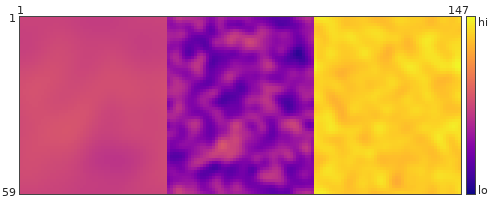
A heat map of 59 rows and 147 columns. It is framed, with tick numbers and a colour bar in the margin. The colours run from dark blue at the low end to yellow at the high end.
The table splits into one row of 3 panels. Panel 1,1: middling, smooth, faint in contrast. Panel 1,2: low, blotchy. Panel 1,3: very high, blotchy, faint in contrast.
